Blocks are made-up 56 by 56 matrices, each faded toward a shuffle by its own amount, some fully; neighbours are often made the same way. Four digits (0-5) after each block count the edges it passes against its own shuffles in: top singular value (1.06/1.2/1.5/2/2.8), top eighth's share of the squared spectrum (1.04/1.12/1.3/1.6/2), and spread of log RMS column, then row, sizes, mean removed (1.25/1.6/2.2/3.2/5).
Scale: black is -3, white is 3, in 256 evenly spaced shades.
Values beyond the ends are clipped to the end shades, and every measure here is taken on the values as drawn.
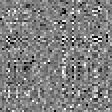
4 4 3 2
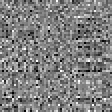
4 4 2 2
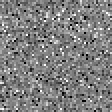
0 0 0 0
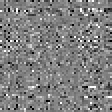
4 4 2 3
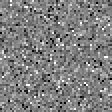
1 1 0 0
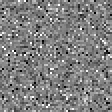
2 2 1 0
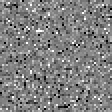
0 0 0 0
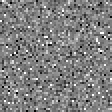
1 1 0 0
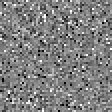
0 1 0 0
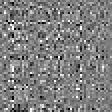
4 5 3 3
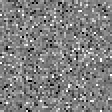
0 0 0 0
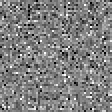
2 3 2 1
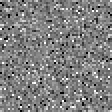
0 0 1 0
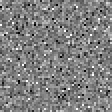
0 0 0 0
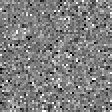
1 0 0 0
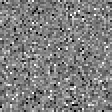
0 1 1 0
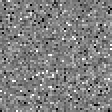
0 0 0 0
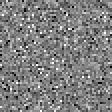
0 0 0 0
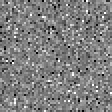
0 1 0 0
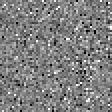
0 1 2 0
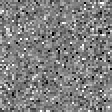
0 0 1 0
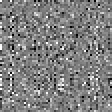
4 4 3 2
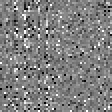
3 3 3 1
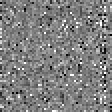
3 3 2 1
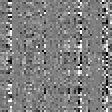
4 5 4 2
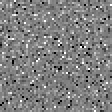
0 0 0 0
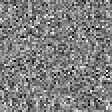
3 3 1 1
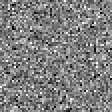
2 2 0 0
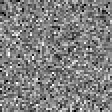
1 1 0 0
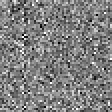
3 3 1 1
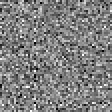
3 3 1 1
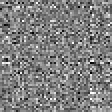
4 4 2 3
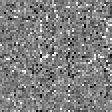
1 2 2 2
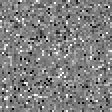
2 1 0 0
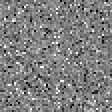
1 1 0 0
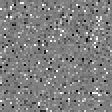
2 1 0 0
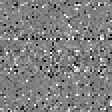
4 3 1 2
